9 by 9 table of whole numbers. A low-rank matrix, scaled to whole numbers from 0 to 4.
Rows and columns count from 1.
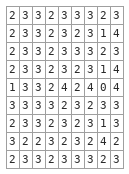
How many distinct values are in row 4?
4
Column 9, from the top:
3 4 3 4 4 3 3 2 3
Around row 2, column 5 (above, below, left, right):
3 3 2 2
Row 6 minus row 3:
1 0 0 1 -1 0 -1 1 0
